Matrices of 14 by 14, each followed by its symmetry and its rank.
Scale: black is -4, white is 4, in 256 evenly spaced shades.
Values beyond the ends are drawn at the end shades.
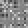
symmetric, rank three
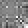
symmetric, rank three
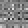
neither, rank three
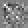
symmetric, rank three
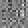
neither, rank three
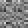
neither, rank three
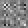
symmetric, rank three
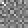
symmetric, rank three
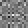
neither, rank three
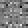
neither, rank three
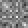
symmetric, rank three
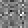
neither, rank three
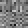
neither, rank three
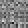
neither, rank three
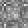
symmetric, rank three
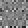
neither, rank three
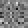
neither, rank three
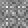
symmetric, rank three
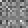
symmetric, rank three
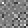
symmetric, rank three
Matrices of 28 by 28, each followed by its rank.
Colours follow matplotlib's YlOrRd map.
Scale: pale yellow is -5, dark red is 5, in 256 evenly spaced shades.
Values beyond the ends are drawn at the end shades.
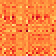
three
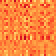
three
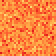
full rank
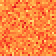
full rank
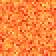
full rank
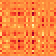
two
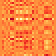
two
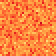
full rank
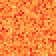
full rank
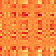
two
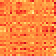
three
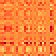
two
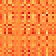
two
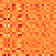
three
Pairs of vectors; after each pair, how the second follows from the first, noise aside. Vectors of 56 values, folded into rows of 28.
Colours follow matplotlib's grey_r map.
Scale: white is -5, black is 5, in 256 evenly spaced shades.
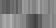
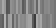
sign-scrambled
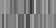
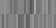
shrunk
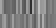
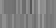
shrunk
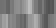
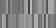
sign-scrambled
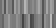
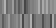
sign-scrambled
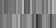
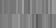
shrunk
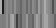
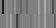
partly zeroed
